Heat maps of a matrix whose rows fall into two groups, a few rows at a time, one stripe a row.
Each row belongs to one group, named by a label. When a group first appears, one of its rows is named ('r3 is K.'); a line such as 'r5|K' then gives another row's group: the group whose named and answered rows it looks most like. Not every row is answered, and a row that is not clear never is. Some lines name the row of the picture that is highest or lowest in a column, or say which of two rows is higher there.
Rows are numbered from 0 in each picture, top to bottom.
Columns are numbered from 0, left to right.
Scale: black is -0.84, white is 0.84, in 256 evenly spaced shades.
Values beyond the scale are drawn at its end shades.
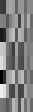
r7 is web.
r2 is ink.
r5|ink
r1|web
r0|ink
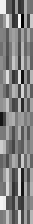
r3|web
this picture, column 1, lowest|8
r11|web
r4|web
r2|web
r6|web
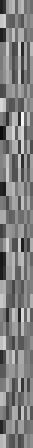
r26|ink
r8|web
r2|ink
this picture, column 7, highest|8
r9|ink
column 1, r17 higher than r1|No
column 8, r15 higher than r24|Yes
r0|ink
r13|ink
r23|web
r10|web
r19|ink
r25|ink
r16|ink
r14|web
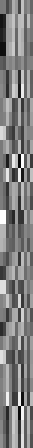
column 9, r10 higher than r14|No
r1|ink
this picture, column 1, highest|15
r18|web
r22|web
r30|web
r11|web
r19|ink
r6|web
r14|web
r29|web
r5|web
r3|ink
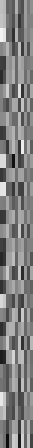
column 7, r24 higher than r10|No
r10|web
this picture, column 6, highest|6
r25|ink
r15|ink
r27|web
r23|ink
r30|web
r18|ink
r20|ink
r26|web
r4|ink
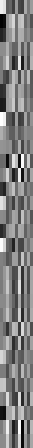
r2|ink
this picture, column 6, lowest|11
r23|web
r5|web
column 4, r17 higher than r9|No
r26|web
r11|web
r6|ink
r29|ink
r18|web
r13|ink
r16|ink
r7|ink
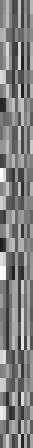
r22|web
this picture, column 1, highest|19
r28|web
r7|ink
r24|web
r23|web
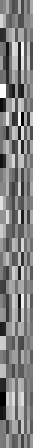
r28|ink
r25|web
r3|web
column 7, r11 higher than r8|Yes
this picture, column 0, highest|6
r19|web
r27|ink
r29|ink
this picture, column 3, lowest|6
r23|ink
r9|web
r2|ink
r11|ink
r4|web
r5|web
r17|web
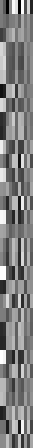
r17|web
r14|web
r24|ink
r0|web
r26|web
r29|ink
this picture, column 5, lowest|6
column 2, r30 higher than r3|No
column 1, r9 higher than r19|No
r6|ink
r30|web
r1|web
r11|web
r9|ink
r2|ink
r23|ink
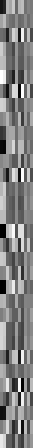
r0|ink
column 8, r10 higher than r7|No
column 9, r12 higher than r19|Yes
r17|web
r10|ink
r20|ink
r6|web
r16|ink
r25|web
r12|web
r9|ink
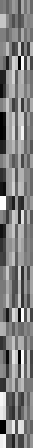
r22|web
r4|web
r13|ink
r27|ink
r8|ink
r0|web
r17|ink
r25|web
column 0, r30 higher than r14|No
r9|ink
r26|web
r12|ink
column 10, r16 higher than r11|No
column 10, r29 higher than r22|Yes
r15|web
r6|ink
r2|web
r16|ink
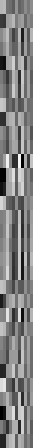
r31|ink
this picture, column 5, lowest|11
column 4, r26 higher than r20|Yes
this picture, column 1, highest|27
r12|ink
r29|ink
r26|ink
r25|web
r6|web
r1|ink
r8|ink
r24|web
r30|web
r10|web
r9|web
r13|ink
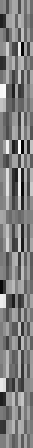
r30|ink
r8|web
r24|web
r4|ink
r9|web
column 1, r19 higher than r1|Yes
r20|ink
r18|web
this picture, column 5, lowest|12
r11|web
